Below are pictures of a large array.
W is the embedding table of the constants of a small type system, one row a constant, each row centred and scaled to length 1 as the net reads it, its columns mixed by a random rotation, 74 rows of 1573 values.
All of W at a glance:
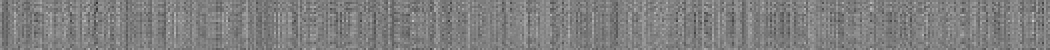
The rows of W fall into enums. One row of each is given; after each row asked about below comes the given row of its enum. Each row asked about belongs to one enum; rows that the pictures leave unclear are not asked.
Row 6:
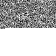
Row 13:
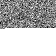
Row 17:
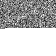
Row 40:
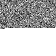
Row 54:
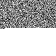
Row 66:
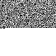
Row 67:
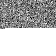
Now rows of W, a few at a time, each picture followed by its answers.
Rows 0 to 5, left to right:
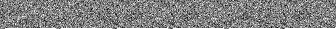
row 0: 17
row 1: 54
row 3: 40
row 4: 13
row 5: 40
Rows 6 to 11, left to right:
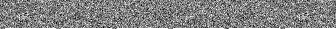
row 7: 13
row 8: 54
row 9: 17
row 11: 6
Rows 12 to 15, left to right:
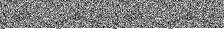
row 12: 40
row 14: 40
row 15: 13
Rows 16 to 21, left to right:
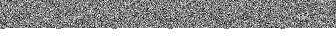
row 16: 40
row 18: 54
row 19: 54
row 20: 13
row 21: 6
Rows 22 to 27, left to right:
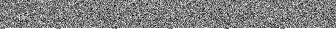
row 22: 6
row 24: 66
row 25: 54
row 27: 54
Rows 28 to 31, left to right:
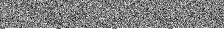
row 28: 67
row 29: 40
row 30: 54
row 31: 54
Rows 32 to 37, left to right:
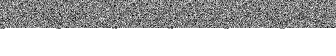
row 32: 54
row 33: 40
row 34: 66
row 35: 66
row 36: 54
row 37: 13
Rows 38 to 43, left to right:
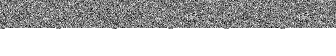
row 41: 6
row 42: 13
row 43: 6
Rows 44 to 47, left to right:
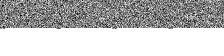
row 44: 66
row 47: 6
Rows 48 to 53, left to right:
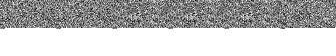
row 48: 54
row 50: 6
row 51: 6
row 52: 6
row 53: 40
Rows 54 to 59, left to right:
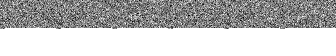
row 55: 40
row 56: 6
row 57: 66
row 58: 40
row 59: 17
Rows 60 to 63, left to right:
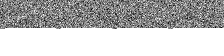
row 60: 17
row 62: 40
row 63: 13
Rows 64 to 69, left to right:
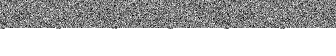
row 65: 54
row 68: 40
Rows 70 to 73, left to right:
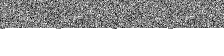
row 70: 67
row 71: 17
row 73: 17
